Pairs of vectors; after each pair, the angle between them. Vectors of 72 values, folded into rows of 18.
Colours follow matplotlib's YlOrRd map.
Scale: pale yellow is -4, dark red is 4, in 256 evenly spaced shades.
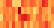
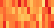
partly opposed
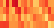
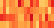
partly opposed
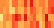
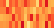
orthogonal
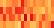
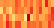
partly opposed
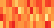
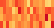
nearly opposite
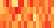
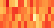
nearly parallel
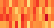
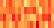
orthogonal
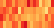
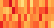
orthogonal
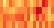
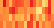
nearly opposite
